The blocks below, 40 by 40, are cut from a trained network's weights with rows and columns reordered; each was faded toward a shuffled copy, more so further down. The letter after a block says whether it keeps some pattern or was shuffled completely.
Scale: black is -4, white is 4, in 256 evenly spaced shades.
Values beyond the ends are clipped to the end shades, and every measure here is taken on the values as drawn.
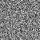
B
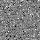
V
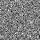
B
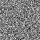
B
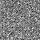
V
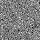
V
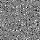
B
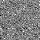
B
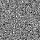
B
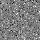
V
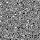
B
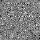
B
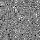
B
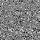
B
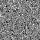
V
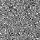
B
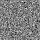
V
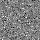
V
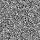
V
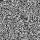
B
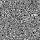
B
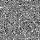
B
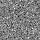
V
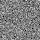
V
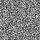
V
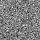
V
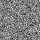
V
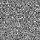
B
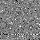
B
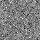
V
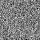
B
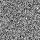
V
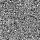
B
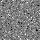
V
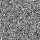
V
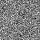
B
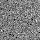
V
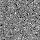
V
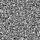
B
